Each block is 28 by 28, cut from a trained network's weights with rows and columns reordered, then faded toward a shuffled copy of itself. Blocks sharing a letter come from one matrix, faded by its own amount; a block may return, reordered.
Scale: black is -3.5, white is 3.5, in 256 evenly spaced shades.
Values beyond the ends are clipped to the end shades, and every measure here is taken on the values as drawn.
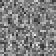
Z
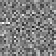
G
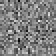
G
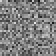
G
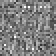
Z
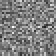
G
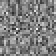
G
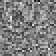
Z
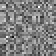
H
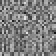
H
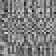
H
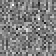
Z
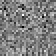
Z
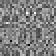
H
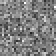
Z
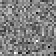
Z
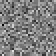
Z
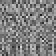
H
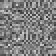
H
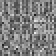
H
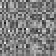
H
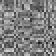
H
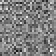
G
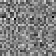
H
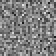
Z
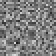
G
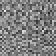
G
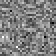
Z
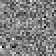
Z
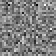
G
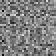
G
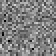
Z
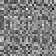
H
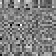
H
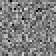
Z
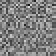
H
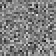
Z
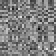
H
